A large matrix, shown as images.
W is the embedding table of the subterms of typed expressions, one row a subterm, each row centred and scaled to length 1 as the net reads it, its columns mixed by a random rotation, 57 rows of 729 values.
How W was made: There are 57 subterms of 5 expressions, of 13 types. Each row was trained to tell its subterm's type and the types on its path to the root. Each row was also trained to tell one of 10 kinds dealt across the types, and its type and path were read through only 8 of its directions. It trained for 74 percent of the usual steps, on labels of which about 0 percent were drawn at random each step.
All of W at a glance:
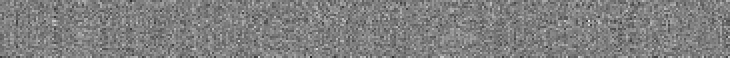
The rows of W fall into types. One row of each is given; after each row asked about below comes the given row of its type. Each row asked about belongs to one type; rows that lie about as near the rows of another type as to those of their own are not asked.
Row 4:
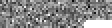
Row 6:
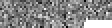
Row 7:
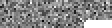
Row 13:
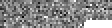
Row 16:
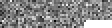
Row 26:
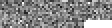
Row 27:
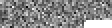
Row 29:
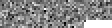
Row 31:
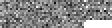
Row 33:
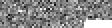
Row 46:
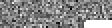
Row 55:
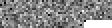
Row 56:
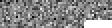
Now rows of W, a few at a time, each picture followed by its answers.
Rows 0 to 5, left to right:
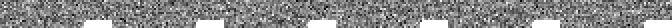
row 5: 26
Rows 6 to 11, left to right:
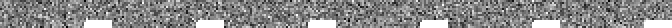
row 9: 27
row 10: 55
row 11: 33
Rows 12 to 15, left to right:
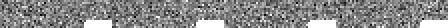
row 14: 31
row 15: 16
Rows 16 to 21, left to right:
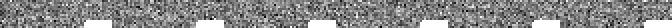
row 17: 27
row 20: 7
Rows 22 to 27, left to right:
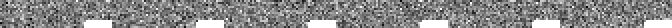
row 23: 29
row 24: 26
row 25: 31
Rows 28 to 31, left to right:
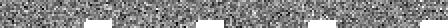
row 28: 31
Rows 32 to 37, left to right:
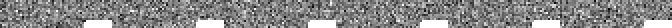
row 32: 46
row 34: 4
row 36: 55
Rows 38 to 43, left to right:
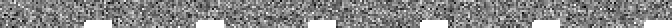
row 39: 4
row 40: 33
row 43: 33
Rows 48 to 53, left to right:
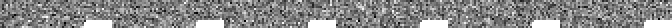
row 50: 4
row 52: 26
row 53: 27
